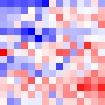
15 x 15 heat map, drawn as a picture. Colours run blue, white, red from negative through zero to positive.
The ninth with the highest average is the bottom right. Stripes running across repeat 3 times from top to bottom. The field climbs toward the bottom right. On average the colour sits 50% of the way up the scale. The halves do not mirror each other. The ninth with the lowest average is the top left.
